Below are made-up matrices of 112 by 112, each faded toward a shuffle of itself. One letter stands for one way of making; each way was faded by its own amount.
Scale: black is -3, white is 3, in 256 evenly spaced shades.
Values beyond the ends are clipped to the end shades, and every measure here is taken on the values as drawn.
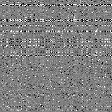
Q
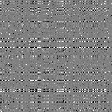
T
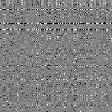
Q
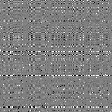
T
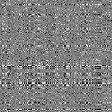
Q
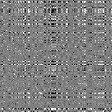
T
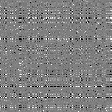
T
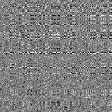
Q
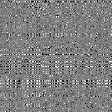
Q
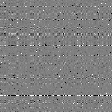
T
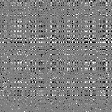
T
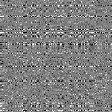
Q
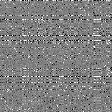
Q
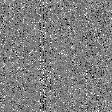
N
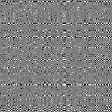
T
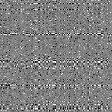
Q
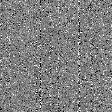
N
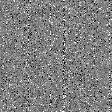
N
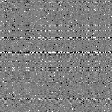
Q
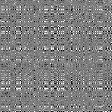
T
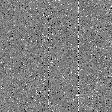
N
